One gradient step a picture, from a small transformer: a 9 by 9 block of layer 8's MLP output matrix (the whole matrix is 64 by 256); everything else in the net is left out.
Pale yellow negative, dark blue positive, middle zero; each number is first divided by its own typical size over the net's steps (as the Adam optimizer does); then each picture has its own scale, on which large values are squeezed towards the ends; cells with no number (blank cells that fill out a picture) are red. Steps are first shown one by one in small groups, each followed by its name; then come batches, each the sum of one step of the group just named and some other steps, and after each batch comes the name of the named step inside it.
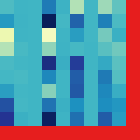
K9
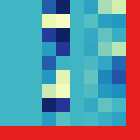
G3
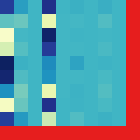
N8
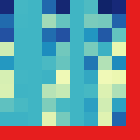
G3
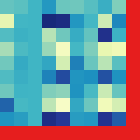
K9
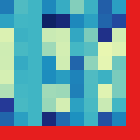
K9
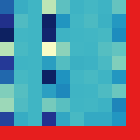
N8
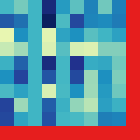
K9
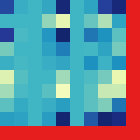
G3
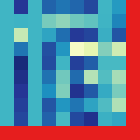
G3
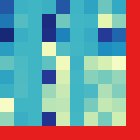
N8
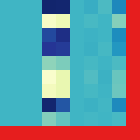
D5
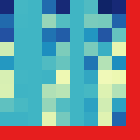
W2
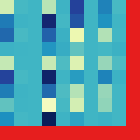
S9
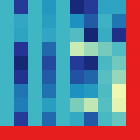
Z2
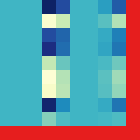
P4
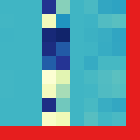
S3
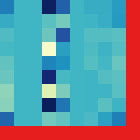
D5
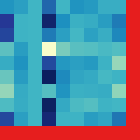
Z2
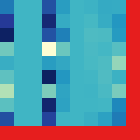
P4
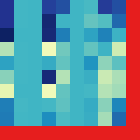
W2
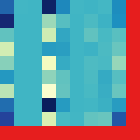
D5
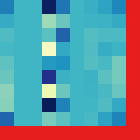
P4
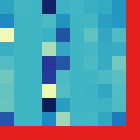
S3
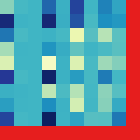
S9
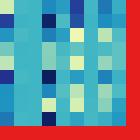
S9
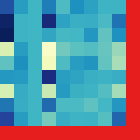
Z2
